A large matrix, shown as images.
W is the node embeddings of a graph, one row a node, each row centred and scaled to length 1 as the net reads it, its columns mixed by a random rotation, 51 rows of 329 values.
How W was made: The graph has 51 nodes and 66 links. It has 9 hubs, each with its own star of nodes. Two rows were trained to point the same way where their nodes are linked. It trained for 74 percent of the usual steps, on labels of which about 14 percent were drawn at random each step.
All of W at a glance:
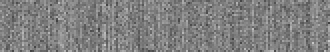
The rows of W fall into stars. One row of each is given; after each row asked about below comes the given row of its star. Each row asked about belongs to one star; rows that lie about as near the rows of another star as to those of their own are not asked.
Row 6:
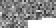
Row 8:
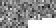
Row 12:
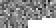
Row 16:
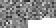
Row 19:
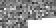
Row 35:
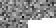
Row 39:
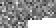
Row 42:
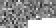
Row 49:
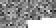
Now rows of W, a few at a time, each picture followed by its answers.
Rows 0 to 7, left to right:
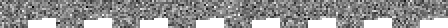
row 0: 6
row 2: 39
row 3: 12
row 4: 39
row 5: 16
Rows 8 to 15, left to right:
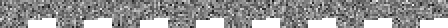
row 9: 6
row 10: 39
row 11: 19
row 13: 42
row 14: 19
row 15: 12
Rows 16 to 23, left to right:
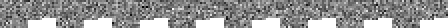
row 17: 42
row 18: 42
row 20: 35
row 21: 12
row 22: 42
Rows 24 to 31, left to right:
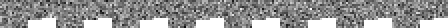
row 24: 39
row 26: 49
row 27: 42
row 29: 35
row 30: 8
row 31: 49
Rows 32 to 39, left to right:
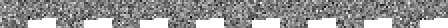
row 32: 39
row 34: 19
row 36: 35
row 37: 6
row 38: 8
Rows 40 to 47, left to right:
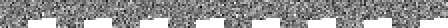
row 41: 12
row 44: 8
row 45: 35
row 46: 49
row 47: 8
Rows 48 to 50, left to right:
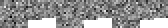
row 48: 8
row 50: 12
